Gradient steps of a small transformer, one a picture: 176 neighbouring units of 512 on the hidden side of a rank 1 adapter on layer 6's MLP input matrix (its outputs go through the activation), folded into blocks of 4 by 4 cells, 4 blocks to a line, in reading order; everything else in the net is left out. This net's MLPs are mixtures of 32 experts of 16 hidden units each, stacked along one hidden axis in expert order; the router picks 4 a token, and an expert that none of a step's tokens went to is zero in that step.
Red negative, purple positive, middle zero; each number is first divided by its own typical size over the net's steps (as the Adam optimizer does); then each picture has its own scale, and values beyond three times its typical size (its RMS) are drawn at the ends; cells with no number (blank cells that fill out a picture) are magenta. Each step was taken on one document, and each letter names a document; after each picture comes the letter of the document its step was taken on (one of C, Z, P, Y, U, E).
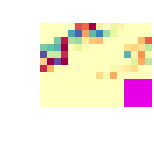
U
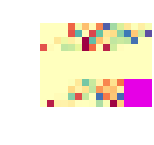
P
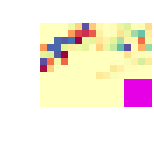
U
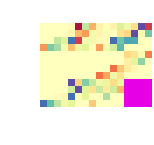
U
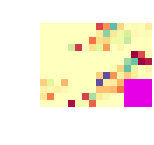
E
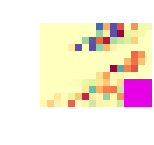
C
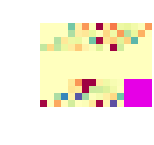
P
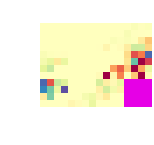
E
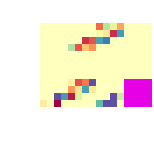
P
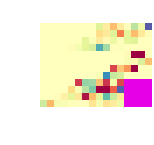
C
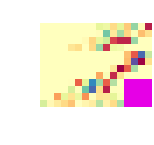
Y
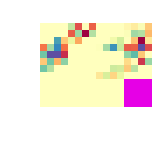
U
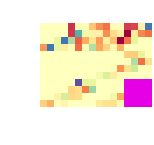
Y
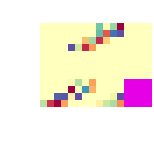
P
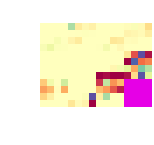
E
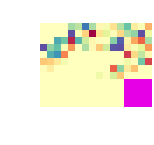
U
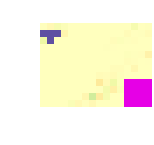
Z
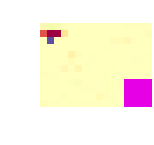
Z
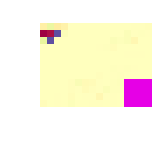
Z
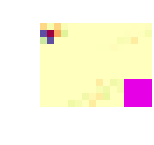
Z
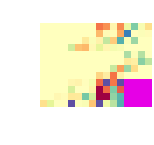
C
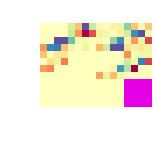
U
